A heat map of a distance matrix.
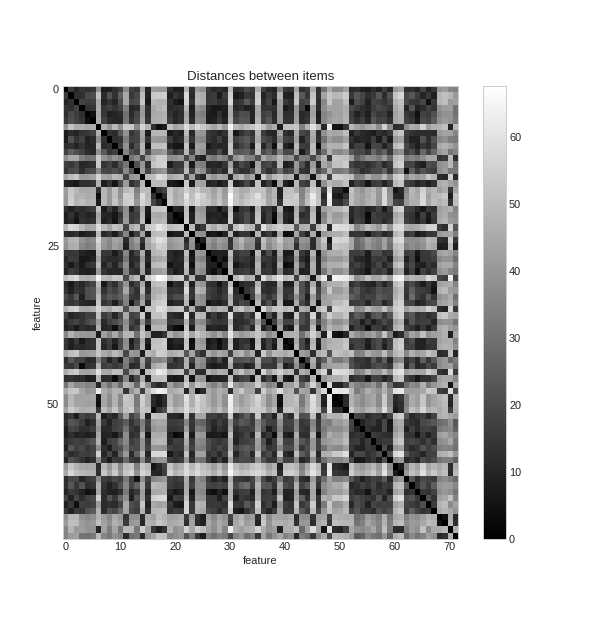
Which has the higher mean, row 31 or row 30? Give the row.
30
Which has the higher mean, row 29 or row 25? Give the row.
25
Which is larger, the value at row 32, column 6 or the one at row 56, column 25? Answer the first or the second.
the first
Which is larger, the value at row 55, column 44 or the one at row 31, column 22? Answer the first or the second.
the second
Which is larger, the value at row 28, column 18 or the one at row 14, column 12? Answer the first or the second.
the first
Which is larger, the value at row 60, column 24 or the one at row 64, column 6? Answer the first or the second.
the first
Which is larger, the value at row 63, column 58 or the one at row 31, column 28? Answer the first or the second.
the first
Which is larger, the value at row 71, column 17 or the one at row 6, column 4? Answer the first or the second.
the first
